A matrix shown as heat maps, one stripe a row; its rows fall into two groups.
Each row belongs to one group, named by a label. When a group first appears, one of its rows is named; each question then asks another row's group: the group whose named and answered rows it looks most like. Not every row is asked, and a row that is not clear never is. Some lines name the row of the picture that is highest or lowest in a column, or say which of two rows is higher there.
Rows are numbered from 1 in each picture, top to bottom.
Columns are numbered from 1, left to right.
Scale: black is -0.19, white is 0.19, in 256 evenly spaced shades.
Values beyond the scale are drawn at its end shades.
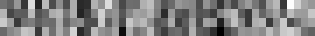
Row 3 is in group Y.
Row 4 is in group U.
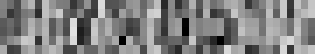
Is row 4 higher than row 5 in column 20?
No
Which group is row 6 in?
Y
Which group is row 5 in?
U
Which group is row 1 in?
Y
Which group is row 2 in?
Y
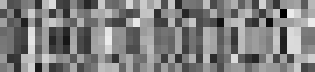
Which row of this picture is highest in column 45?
3
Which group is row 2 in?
U
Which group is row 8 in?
U
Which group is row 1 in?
Y
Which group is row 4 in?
U
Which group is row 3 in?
Y
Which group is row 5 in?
U
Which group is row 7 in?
Y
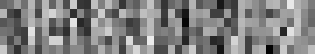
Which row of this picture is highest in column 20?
6
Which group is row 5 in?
Y
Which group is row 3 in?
U
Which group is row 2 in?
Y
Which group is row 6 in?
Y
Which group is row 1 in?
U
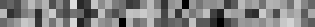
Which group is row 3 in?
U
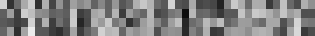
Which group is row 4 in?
U
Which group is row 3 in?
U
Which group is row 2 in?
U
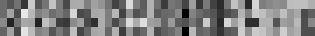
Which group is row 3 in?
Y
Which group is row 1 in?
Y
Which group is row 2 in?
U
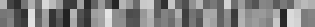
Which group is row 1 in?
Y
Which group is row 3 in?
U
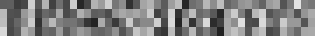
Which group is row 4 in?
Y
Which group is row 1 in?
U
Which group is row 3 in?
Y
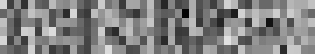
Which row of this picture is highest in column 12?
5
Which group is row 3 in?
Y
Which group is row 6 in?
U
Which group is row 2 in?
U
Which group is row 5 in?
Y
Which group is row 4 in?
Y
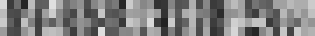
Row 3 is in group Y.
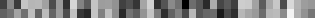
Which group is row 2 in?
U
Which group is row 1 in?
U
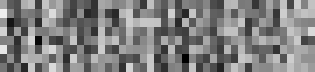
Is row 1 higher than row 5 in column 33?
Yes
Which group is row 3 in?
Y
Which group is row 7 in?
U
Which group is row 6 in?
Y
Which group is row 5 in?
U
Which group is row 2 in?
Y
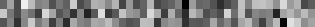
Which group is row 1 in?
U
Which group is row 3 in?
U
